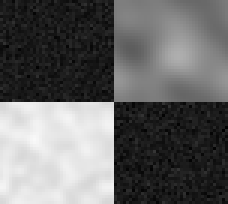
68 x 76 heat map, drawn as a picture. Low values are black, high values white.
The table splits into 2 rows of 2 panels. Panel 1,1: very low, fine-grained, faint in contrast. Panel 1,2: middling, smooth. Panel 2,1: very high, blotchy, faint in contrast. Panel 2,2: very low, fine-grained, faint in contrast.
